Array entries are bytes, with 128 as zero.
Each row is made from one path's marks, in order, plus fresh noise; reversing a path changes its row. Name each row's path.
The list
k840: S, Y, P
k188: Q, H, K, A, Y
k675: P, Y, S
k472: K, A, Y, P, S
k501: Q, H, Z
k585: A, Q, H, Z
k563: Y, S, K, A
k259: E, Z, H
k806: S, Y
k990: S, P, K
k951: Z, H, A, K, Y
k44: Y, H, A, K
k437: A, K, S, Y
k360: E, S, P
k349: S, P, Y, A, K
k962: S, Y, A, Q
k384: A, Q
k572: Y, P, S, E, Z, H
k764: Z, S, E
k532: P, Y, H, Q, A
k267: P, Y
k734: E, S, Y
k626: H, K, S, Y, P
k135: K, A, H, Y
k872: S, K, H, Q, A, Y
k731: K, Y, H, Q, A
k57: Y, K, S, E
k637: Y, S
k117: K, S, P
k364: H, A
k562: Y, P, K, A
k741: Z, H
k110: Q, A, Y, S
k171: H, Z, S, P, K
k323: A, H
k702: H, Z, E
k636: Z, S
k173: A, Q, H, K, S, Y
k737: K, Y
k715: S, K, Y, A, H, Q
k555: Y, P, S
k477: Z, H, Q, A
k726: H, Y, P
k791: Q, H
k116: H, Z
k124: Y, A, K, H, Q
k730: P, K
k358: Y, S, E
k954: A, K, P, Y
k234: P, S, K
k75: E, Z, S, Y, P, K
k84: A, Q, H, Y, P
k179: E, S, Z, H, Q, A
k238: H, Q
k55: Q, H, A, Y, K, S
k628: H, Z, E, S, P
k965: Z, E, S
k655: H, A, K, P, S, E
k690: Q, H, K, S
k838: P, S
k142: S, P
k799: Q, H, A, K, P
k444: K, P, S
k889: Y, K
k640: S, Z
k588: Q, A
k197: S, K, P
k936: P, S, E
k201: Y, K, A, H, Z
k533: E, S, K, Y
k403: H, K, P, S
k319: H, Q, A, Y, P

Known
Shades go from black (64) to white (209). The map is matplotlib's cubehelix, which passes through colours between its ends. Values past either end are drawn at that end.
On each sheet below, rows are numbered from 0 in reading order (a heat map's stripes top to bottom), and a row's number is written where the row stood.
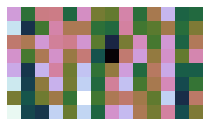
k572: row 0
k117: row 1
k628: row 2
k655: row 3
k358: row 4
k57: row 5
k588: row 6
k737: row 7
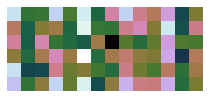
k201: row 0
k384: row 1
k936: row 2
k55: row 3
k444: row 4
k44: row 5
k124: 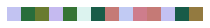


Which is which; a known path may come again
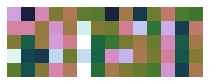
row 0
k990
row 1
k951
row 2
k238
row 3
k737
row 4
k791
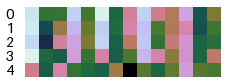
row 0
k201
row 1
k57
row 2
k563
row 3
k472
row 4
k936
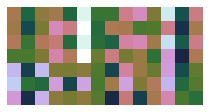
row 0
k384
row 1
k690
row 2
k84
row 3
k501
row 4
k533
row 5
k562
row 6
k349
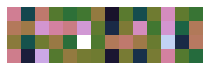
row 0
k838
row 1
k628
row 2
k588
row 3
k142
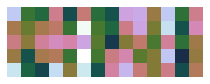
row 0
k954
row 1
k585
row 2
k171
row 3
k110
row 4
k731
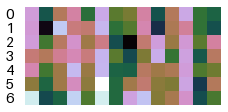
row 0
k555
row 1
k806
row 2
k655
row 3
k702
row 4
k726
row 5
k55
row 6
k889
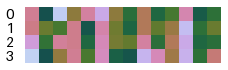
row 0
k640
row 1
k532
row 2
k572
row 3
k437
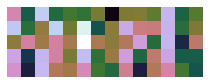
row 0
k360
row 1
k44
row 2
k477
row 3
k358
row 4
k840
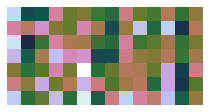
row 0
k444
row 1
k259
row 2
k117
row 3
k626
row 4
k799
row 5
k764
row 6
k124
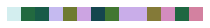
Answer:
k135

